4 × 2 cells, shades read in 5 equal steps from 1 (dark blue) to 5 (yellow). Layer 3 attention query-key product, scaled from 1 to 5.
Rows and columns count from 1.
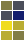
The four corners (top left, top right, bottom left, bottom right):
3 2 4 3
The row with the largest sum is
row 3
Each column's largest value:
5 4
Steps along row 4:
down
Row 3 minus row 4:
1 1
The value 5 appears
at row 3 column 1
